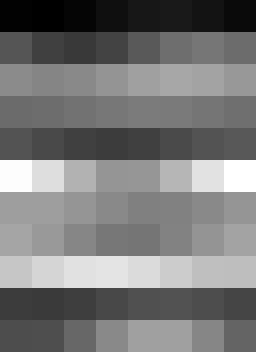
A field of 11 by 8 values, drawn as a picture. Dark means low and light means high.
The grain runs across in streaks. On average the colour sits 50% of the way up the scale. The top left is the ninth with the lowest average.
